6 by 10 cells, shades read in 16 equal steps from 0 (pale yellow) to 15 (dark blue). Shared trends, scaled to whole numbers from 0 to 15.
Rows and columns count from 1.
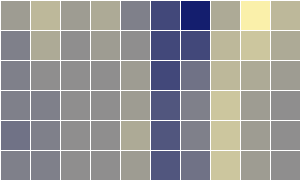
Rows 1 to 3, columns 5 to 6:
8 12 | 7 12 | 6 12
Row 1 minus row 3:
-2 -3 -1 -2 2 0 6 1 -5 -2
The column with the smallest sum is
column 8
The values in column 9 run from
0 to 6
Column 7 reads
15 12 9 8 8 9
